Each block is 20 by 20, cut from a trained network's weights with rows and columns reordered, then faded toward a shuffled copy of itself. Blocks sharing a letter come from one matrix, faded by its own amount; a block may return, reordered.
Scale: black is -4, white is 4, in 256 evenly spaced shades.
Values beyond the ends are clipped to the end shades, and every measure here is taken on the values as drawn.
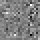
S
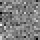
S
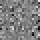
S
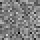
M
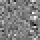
S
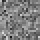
M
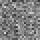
M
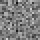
M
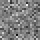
M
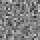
M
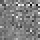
S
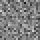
M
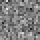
M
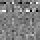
S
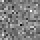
M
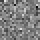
S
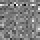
S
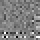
S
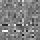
S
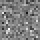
S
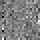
S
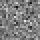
S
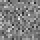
M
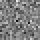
M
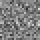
M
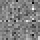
S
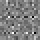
S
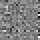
S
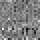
S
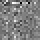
S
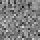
M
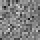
M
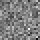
M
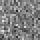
M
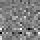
S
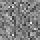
M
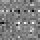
S
